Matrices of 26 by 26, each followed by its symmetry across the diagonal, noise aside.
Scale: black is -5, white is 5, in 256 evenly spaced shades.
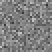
symmetric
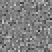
antisymmetric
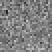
neither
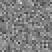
antisymmetric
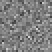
symmetric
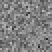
symmetric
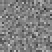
antisymmetric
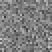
neither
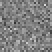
neither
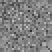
symmetric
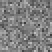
antisymmetric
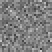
symmetric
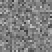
antisymmetric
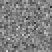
antisymmetric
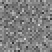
symmetric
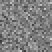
neither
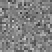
antisymmetric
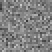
neither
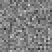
antisymmetric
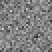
symmetric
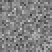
symmetric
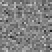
neither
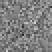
antisymmetric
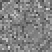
symmetric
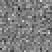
neither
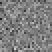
neither
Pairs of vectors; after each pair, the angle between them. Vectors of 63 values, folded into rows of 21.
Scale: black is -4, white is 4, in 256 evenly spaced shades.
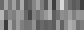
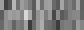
orthogonal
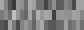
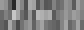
nearly parallel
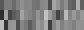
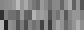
partly aligned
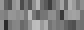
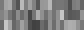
nearly opposite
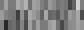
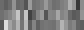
nearly opposite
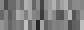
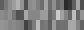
partly opposed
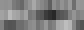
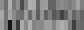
partly aligned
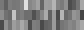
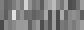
nearly parallel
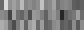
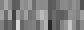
orthogonal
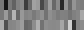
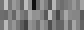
partly opposed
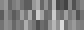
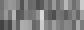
orthogonal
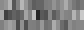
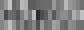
nearly parallel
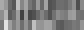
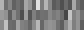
partly aligned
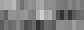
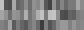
partly aligned
